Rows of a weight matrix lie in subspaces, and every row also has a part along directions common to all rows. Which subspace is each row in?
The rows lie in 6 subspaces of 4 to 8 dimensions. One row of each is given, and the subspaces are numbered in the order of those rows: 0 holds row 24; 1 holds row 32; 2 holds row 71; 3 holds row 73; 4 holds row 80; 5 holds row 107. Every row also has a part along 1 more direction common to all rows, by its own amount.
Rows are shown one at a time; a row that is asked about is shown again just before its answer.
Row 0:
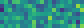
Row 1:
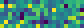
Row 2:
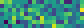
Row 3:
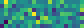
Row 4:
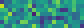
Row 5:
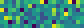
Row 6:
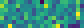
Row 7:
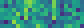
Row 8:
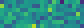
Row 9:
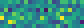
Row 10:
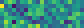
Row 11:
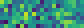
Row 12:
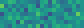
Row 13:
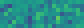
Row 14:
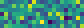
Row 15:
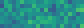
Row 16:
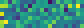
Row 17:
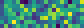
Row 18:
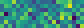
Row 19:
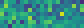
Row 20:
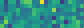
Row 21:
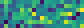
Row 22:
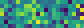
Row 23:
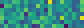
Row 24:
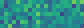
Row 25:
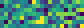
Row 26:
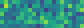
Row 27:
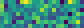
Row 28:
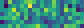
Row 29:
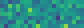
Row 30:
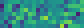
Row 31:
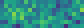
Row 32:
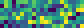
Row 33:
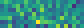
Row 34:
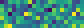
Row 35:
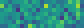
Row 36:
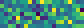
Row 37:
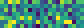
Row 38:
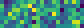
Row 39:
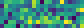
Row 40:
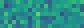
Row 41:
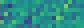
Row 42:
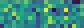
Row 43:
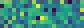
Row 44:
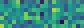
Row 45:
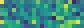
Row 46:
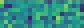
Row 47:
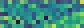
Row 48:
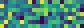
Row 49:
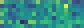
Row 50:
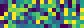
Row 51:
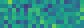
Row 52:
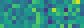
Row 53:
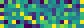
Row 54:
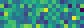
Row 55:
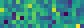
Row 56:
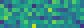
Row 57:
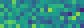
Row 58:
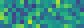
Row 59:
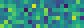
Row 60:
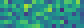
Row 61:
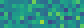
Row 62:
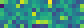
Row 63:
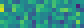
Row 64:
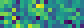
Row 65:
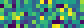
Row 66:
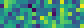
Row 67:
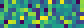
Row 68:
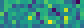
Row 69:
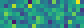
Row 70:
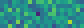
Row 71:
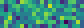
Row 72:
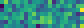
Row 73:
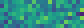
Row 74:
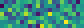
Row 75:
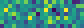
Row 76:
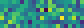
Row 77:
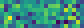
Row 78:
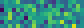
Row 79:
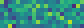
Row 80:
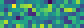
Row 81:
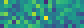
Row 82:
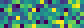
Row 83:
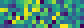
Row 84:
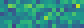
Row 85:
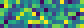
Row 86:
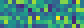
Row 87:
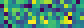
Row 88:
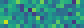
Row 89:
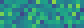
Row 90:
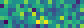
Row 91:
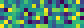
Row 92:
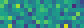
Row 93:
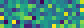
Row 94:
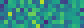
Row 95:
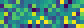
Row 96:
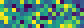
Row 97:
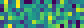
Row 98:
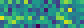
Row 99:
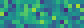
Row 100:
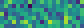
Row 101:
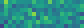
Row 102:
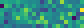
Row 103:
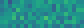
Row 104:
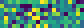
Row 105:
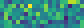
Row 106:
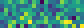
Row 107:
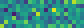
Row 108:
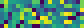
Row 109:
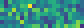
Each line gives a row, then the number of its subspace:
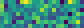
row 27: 2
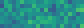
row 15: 1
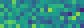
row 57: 1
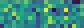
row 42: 5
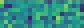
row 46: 0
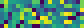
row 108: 1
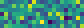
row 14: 5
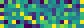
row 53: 4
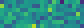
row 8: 0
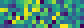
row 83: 3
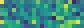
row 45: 0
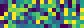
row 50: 3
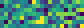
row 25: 5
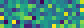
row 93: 4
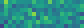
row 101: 4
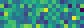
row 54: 3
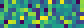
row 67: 1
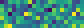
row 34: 4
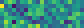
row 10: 4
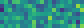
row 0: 2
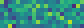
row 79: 0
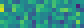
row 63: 2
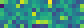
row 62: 2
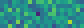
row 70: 4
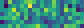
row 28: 3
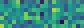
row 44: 4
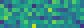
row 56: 0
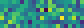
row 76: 1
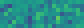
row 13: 0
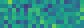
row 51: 4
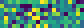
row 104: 4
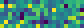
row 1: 0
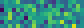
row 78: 2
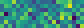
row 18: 3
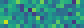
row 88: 1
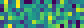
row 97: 2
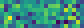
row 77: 2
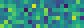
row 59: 0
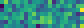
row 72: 2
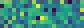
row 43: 4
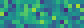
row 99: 3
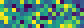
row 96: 0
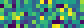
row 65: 1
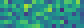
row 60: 4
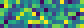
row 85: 3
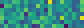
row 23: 1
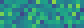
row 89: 5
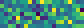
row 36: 4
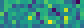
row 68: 5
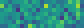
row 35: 2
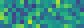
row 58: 0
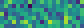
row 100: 5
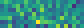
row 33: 2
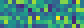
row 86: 1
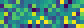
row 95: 3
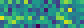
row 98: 1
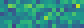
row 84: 0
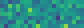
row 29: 1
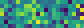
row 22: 3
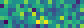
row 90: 2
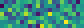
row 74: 4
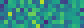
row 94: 2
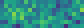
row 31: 0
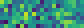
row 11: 1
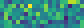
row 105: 5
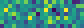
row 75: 5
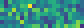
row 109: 3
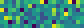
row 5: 1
